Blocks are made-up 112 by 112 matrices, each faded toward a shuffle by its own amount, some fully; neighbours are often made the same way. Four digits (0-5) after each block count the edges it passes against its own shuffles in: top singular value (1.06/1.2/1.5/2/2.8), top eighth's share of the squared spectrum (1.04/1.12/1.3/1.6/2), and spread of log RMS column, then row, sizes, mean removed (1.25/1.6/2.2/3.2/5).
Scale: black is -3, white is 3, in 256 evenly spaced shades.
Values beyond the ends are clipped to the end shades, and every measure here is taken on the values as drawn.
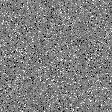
0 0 0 0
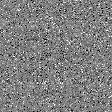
3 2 1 1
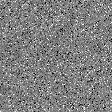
3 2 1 0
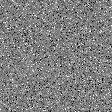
1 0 0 0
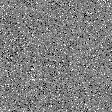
0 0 0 0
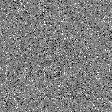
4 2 1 1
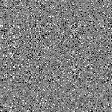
4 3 2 2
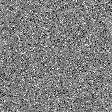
1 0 0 0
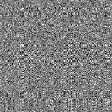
5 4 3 3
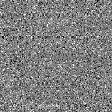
4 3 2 1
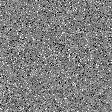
0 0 0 0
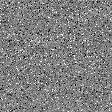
0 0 0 1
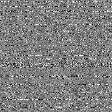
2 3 0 4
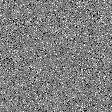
0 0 0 0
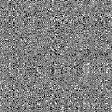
4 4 3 3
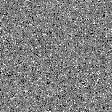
1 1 0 0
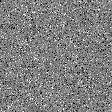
1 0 0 0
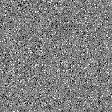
3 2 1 1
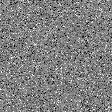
2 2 0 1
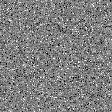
3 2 1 1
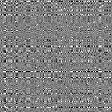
5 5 3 4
